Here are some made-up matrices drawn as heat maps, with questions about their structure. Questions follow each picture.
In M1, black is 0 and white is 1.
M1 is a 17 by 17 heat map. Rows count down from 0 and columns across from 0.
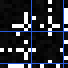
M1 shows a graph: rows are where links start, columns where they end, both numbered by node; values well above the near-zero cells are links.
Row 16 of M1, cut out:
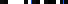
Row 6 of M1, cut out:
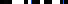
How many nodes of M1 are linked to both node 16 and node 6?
6
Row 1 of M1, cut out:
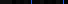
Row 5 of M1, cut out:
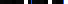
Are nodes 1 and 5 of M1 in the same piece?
no
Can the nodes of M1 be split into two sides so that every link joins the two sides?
no
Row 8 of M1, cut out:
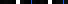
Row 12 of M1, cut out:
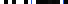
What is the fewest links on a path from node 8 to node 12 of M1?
1
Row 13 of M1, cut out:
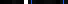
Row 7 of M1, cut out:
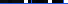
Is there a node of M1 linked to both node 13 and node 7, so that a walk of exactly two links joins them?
yes
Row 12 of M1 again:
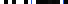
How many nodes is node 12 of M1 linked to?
7
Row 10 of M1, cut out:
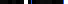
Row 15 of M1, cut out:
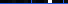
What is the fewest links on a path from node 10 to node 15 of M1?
4
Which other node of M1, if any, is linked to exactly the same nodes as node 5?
node 7
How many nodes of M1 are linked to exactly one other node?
3
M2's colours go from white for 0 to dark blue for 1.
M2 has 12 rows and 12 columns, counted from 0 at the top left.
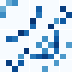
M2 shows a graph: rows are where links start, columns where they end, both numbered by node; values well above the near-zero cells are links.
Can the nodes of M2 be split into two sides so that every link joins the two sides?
no
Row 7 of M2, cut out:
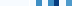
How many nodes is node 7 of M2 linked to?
4
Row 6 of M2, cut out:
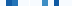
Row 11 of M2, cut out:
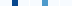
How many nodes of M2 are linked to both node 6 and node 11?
2
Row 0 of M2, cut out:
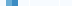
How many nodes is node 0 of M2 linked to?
2
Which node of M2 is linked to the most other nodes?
node 9
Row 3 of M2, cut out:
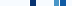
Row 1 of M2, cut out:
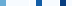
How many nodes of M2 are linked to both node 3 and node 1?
1
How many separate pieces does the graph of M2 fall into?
1
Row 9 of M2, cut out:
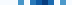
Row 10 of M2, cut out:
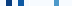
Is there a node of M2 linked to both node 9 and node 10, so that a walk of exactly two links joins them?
yes
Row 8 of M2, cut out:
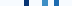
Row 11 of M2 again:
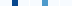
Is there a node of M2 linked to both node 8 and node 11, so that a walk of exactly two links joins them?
yes
